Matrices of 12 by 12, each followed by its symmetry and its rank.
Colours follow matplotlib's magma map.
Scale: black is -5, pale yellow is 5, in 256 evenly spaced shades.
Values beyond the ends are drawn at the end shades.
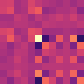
symmetric, rank two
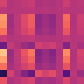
neither, rank one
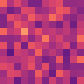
neither, full rank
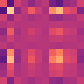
symmetric, rank one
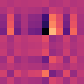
neither, rank one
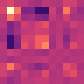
symmetric, rank two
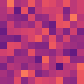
neither, full rank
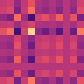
symmetric, rank one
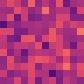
neither, full rank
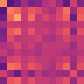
symmetric, rank two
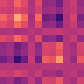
symmetric, rank one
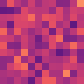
neither, full rank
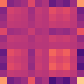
symmetric, rank one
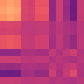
symmetric, rank one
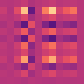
neither, rank one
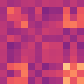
symmetric, rank two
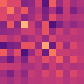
symmetric, rank two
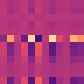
neither, rank one
